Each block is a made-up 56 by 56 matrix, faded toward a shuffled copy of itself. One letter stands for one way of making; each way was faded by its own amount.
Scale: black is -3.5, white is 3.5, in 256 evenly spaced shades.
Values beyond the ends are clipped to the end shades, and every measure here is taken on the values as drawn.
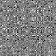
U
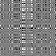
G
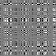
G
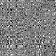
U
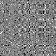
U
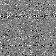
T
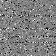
T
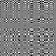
G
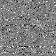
T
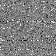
T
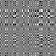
G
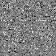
T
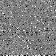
T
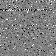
T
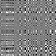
G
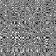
U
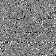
T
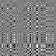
G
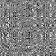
U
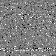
T
